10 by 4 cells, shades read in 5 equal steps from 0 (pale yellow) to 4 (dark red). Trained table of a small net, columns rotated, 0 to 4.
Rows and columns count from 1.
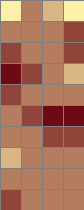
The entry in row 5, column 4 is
2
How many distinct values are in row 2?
2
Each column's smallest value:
0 2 1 0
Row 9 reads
2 2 2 2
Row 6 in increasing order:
2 3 4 4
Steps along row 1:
up down down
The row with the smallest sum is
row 1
